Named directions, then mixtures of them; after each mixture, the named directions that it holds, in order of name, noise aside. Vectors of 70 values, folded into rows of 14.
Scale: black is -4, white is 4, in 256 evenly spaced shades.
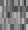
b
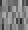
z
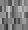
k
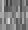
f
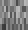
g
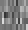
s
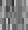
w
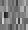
s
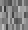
f, g, k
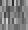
k, s, w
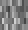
k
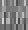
f, g, s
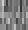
f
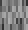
z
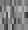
k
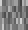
z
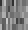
w, z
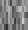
k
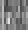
f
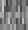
f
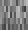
g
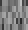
z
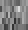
g, k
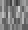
f, g, k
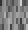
b, z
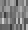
g, s, w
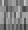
f, g
